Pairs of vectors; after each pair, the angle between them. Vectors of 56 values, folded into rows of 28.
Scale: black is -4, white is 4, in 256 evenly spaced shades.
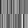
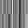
partly aligned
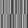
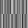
nearly opposite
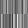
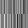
partly opposed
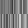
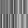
nearly parallel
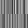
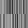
partly aligned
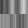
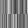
orthogonal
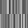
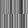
partly opposed
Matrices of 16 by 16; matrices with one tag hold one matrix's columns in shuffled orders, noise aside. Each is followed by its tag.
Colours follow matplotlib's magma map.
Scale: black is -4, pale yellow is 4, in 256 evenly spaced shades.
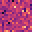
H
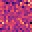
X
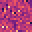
H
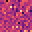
H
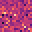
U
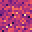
U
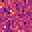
H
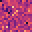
H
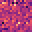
X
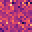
X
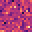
H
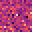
U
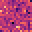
H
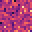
H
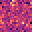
X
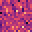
H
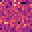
X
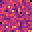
H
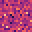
U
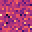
U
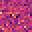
U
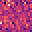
X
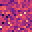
U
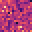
H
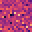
U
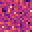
H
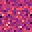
U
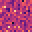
H
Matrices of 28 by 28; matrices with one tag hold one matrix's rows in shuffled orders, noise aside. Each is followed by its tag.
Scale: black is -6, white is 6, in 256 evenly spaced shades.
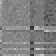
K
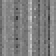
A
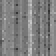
A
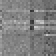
K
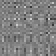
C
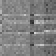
K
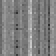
A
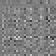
C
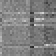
K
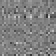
C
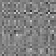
C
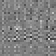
C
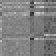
K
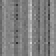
A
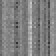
A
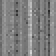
A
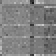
K
